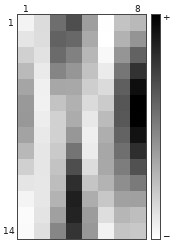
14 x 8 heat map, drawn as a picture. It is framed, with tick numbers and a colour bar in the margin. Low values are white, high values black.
Ninth with the highest average: middle right. Grain: streaks running down. Roughest part: bottom middle.
